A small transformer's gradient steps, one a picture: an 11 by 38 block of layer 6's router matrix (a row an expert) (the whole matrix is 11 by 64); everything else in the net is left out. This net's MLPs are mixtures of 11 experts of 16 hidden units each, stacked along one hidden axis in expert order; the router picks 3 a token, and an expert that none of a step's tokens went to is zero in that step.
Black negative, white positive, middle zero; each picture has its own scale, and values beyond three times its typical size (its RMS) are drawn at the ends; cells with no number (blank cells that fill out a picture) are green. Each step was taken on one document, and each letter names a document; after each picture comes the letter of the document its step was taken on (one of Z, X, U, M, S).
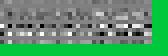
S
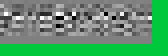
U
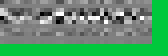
U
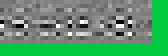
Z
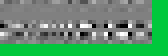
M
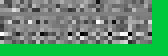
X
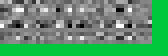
Z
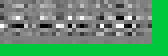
Z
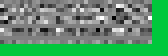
U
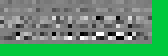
Z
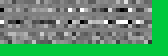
M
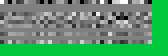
S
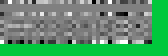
S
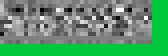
Z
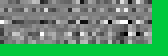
X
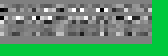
U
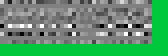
S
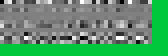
M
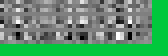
Z
